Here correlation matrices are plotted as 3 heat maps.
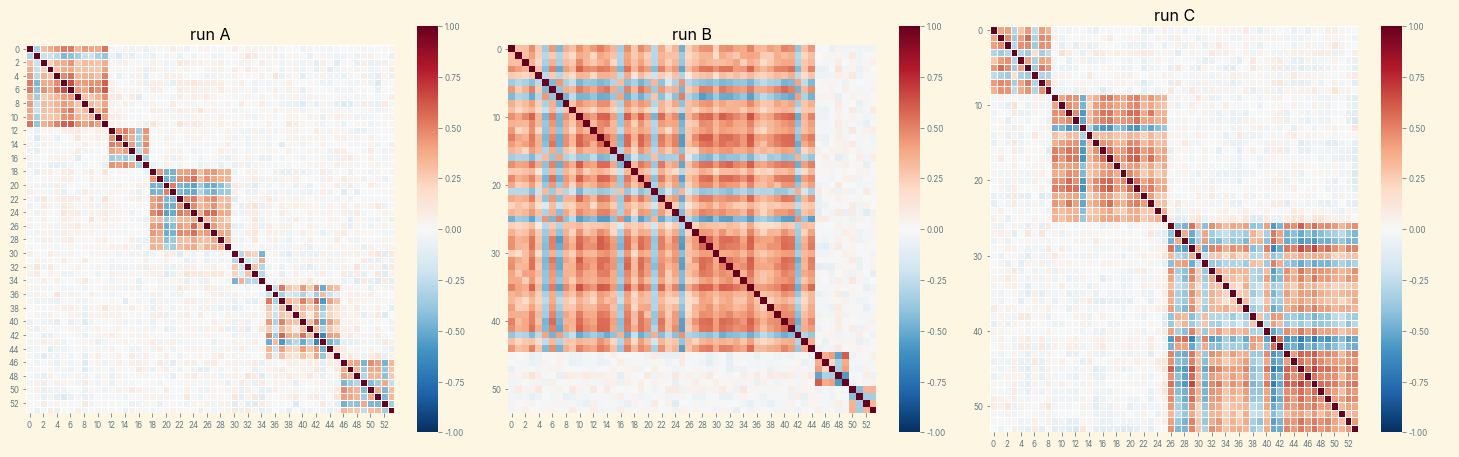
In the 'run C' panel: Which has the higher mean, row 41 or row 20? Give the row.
20
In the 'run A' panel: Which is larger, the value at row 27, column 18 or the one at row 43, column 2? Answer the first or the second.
the first
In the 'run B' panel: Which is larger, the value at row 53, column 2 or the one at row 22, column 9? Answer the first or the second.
the second
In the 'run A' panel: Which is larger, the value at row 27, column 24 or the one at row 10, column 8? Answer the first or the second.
the first
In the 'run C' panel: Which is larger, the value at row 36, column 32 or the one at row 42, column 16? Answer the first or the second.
the first
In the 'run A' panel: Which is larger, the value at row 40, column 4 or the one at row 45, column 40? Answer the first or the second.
the second
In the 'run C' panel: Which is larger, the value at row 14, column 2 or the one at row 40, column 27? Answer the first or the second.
the first
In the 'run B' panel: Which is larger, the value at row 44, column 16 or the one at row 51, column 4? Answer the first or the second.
the second
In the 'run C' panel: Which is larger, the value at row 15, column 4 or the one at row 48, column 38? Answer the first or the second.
the first
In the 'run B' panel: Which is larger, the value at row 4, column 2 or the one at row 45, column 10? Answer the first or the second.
the first
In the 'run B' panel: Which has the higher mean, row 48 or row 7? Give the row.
48
